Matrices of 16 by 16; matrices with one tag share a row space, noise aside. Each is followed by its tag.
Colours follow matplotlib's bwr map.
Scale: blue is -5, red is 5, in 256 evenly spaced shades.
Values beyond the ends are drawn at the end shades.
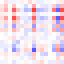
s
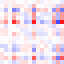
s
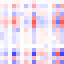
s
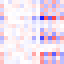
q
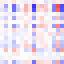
s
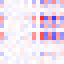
q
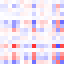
s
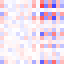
q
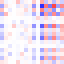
q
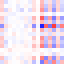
q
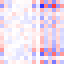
q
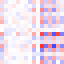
q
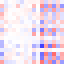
q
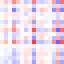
s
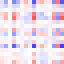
s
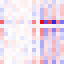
q
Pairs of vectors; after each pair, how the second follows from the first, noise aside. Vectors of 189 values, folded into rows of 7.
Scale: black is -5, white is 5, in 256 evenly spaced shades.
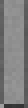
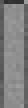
reversed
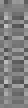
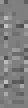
partly zeroed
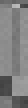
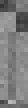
reversed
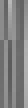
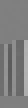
partly zeroed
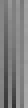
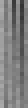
reversed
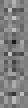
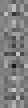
reversed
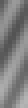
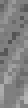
partly zeroed
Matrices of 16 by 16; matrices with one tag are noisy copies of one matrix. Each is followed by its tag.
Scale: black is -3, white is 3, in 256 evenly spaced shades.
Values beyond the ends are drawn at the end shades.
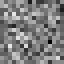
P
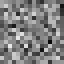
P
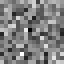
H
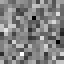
H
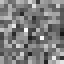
H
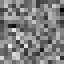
P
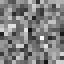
H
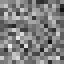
P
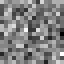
H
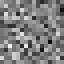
P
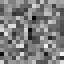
H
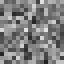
H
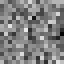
H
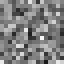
H
